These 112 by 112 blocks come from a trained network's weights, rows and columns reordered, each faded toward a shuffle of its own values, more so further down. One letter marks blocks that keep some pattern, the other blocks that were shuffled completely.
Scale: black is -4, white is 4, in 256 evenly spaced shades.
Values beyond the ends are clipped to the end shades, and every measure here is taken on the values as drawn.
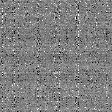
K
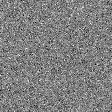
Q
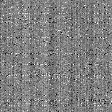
K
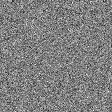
Q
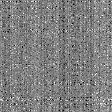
K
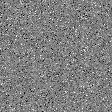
Q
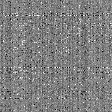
K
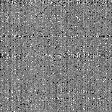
K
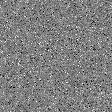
Q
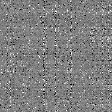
K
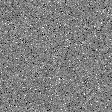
Q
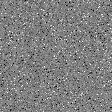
Q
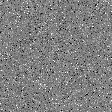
Q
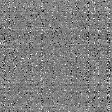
K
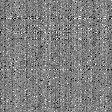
K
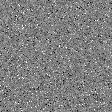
Q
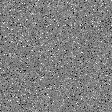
Q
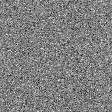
Q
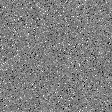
Q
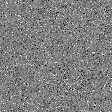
Q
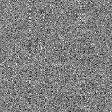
K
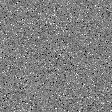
Q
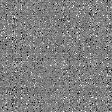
K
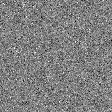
Q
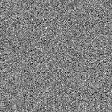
K
